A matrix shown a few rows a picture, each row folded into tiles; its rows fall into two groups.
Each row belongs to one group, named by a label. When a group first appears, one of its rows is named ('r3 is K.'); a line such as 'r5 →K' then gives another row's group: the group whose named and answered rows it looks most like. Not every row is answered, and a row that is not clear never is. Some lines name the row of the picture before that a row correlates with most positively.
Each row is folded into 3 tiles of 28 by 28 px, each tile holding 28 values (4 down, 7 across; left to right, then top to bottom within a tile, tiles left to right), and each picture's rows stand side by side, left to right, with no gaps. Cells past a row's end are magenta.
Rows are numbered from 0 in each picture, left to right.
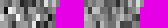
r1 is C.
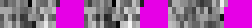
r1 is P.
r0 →P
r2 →C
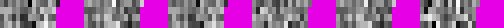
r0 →P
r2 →P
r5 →C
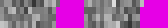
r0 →C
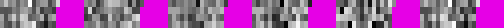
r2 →P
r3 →P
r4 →C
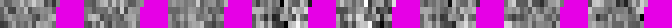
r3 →P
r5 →P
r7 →C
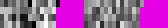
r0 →P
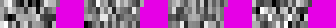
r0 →C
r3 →C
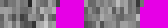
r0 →P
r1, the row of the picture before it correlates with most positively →1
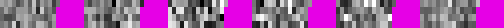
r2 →C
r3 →C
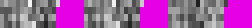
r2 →P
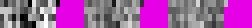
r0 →P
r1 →P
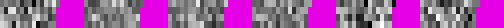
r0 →C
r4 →P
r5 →C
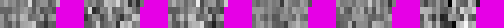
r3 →P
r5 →P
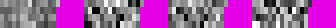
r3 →C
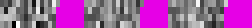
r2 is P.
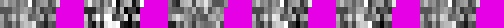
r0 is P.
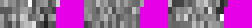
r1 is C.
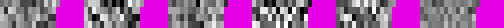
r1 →C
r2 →P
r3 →C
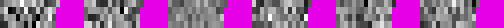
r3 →C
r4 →P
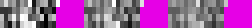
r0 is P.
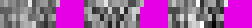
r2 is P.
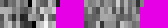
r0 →P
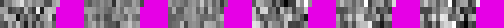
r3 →C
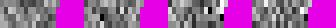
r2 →C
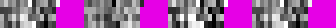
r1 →P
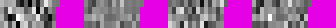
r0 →C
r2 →C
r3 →C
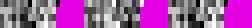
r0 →P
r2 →P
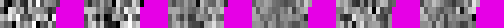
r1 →P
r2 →P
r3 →C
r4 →C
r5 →C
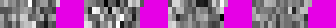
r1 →C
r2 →C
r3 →C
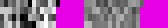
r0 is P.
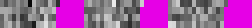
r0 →P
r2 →C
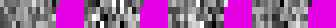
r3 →P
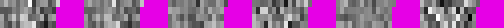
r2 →P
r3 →C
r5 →C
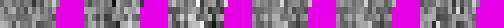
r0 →C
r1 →P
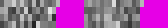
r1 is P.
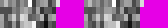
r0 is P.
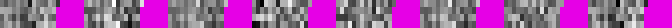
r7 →P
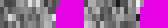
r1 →C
